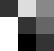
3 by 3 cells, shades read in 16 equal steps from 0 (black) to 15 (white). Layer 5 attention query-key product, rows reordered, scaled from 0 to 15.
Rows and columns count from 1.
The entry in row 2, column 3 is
6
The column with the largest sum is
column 1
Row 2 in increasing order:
3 6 15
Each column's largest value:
15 13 8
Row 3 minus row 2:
0 -3 -3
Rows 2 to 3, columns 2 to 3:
3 6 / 0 3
